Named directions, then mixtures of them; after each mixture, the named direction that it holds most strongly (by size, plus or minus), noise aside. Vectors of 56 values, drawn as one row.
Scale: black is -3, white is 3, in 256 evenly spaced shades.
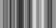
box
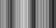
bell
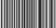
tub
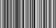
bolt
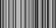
tub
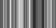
box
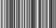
tub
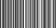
tub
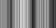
bell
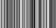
tub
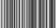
tub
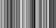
bell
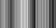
bell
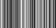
bolt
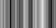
box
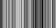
box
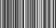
bolt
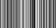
bolt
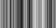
box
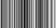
bell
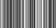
bolt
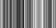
box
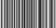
tub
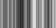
box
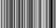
tub
